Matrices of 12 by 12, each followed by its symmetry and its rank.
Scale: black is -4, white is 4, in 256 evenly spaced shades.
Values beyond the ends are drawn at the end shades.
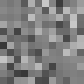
antisymmetric, full rank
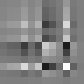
symmetric, rank one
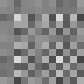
symmetric, rank two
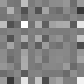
symmetric, rank two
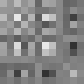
symmetric, rank two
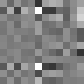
neither, rank two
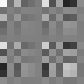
symmetric, rank one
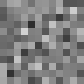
antisymmetric, full rank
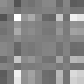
symmetric, rank one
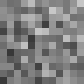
antisymmetric, full rank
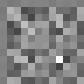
symmetric, rank two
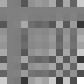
symmetric, rank one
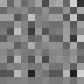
neither, rank two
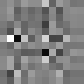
neither, rank two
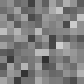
antisymmetric, full rank
